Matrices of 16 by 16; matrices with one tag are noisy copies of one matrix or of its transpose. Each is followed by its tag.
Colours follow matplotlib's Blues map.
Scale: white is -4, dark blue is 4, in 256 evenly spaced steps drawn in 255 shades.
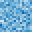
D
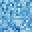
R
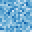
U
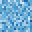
D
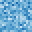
R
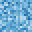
R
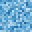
U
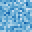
U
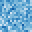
U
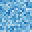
U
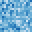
R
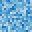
U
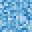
R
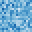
R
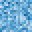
R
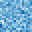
D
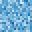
D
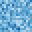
R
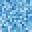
U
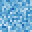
U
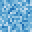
U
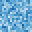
U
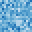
R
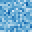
U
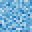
D
